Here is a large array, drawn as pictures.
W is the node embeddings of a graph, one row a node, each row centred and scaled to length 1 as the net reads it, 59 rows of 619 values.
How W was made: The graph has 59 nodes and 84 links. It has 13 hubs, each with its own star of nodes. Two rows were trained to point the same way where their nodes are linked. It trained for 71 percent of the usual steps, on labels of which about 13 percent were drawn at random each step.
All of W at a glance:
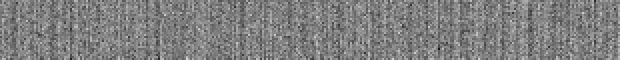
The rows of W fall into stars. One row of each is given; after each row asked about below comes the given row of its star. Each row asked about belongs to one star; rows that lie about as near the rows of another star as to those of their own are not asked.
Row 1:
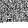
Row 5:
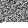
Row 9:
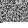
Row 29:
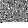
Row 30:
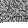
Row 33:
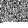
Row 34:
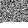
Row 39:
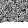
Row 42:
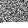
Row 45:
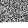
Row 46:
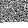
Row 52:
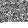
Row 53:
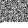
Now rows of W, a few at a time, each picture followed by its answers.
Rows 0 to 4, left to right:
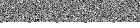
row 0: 5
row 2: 46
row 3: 52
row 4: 30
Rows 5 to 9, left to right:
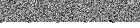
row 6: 42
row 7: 42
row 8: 45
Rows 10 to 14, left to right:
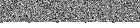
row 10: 33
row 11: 29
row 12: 53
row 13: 53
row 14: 29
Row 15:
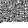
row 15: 1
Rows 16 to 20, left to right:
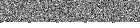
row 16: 29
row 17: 34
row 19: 1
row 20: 53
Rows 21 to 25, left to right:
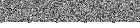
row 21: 5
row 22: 5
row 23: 46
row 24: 52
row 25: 34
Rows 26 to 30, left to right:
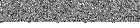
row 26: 1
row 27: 1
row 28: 30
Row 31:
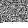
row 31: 46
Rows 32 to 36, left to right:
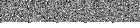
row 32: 46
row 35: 42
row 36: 33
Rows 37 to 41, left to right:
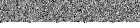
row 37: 53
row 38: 1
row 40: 39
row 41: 39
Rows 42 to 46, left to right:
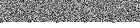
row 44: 53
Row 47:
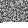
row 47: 34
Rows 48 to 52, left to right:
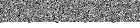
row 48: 33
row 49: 5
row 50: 9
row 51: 45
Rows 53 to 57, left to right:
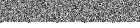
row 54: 33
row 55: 29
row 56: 52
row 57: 39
